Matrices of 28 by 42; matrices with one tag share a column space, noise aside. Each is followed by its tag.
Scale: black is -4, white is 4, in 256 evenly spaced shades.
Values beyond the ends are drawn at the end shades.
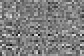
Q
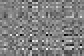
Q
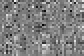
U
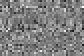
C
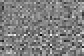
Q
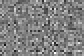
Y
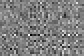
Q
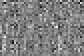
U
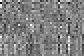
U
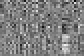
U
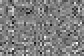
Y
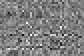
Q
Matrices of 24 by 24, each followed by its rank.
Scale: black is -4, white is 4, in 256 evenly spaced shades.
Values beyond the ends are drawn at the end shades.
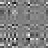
two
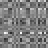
two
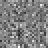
five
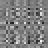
two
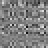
three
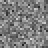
full rank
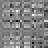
two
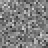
full rank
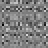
three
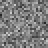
full rank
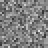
full rank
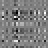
two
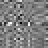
three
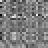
three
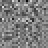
five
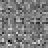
five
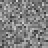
full rank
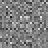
five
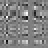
two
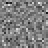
five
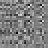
three
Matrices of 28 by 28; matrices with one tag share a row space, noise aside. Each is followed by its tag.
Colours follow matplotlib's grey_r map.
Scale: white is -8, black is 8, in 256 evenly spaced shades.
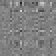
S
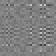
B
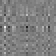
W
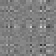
B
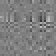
B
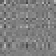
W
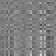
B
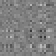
B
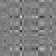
S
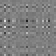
W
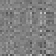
B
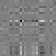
S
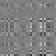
B
